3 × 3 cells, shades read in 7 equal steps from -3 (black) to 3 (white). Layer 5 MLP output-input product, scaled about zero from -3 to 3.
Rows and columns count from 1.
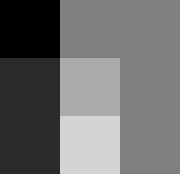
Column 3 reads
0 0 0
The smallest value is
-3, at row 1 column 1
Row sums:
-3 -1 0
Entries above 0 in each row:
0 1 1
